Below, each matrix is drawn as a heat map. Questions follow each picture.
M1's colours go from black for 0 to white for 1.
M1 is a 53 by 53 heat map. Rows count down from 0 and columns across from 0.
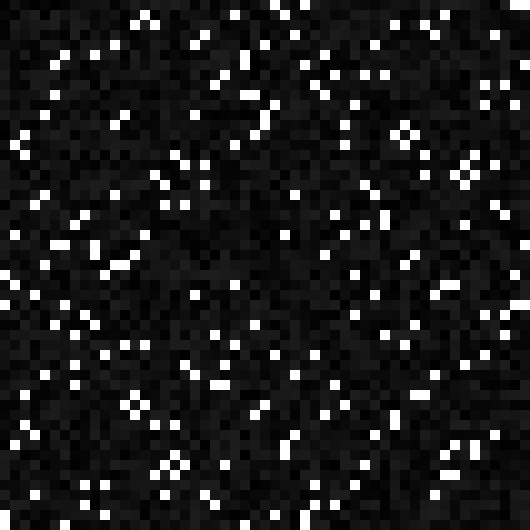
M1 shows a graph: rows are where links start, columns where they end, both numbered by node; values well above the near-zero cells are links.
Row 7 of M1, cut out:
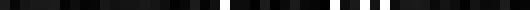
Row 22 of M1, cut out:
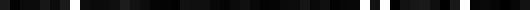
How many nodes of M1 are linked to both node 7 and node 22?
2
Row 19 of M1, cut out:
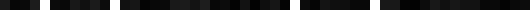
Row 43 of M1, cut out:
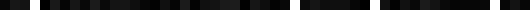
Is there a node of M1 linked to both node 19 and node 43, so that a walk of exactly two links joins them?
yes
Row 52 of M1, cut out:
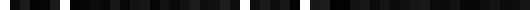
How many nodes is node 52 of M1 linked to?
4
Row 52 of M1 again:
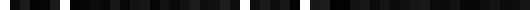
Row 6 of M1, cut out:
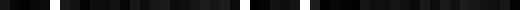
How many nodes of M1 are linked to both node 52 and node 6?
2
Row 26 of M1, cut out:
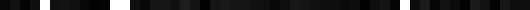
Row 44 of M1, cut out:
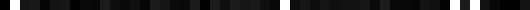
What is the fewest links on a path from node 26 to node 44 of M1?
4
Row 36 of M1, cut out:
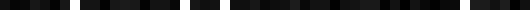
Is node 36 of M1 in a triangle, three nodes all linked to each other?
yes
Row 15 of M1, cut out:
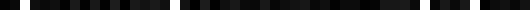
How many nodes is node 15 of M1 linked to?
4
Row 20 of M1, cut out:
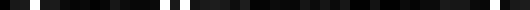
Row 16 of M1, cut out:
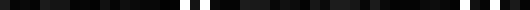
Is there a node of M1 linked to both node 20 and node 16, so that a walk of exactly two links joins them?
yes
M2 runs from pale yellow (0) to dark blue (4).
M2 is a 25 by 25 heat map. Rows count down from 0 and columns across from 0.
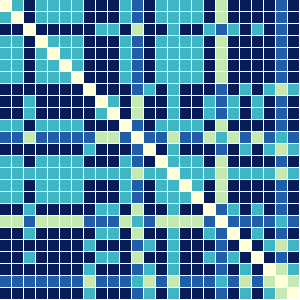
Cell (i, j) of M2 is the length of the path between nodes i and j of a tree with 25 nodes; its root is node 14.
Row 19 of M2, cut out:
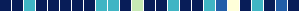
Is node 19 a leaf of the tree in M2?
yes
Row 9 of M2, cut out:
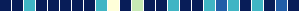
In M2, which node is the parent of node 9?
11
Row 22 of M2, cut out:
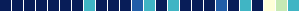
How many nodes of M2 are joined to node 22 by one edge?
1
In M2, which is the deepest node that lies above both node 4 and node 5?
18
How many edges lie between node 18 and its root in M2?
1
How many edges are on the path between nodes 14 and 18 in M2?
1
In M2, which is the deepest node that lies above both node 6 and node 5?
18
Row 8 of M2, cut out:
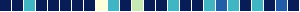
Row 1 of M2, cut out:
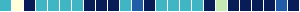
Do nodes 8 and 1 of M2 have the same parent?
no
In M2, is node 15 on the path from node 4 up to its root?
no
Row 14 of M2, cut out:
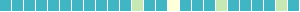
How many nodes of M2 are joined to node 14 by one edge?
3
